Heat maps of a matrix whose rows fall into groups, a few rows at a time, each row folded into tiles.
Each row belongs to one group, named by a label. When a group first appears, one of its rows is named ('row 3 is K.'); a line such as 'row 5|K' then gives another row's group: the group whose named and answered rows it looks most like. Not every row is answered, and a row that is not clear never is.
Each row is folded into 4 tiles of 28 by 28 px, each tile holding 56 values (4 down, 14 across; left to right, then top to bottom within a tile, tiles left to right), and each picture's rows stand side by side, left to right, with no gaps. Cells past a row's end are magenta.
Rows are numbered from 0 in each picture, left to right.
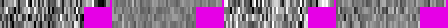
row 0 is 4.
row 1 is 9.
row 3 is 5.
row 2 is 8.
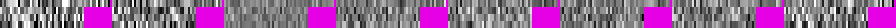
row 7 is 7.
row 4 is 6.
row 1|9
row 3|5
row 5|4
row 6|9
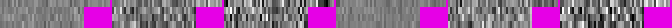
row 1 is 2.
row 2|4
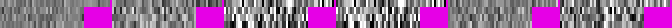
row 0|4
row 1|6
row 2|7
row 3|7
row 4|5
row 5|2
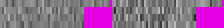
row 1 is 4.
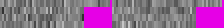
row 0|4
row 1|9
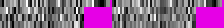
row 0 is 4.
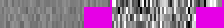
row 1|8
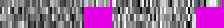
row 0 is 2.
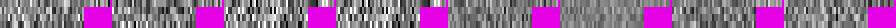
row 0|7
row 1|9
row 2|8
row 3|8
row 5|2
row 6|2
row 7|6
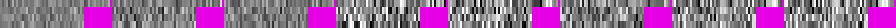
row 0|5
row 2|5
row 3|7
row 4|8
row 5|9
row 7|8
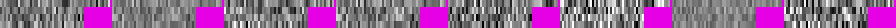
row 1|9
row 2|9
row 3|9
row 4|4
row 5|8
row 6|2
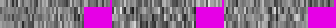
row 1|2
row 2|6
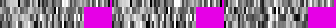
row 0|7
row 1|7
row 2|2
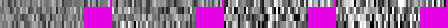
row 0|5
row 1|9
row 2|2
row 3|7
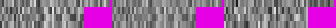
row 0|2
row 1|2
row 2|6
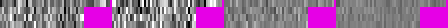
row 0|8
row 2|5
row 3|4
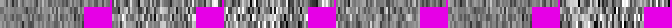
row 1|8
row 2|8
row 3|6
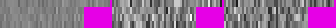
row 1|7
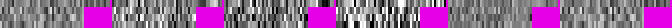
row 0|6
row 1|8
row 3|7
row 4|4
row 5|6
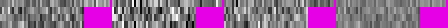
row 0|2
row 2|6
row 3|2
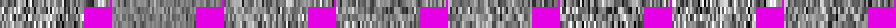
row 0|8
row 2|7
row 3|9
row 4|6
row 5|9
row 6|8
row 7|6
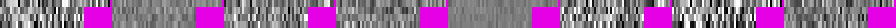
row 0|7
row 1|2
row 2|8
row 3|9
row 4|4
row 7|5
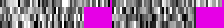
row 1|2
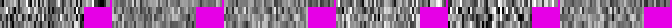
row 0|4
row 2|6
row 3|8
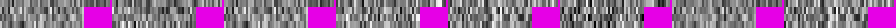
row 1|9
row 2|6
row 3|8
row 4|2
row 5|4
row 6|6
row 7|2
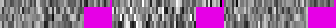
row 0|6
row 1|7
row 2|6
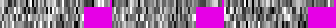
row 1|8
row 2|9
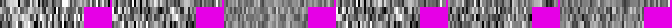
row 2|2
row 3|9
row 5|5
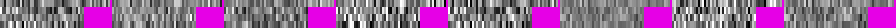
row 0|9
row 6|8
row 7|9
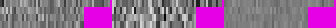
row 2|4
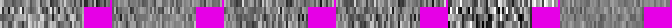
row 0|6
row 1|5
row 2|5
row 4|2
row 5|2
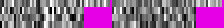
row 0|2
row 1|2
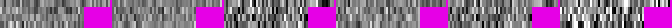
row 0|9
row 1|5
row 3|6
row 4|4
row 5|7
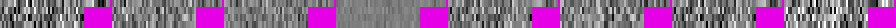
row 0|4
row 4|4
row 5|6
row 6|4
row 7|8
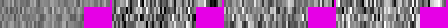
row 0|2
